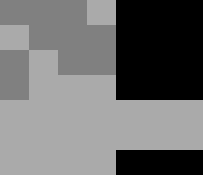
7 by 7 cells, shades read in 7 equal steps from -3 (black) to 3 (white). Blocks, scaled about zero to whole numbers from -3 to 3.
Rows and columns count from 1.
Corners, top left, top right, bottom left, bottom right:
0 -3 1 -3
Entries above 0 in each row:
1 1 1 3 7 7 4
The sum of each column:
4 5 4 5 -13 -13 -13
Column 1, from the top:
0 1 0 0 1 1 1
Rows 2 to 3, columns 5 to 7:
-3 -3 -3 | -3 -3 -3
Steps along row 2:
down same same down same same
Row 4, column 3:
1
